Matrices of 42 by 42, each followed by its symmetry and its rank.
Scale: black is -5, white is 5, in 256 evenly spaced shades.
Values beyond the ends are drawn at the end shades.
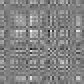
symmetric, rank three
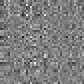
neither, rank five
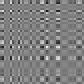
symmetric, rank one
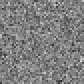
antisymmetric, full rank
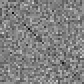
symmetric, full rank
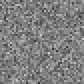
antisymmetric, full rank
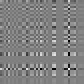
symmetric, rank one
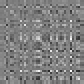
symmetric, rank three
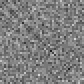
symmetric, full rank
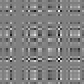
symmetric, rank one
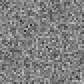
symmetric, full rank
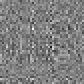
neither, rank five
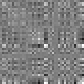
symmetric, rank three
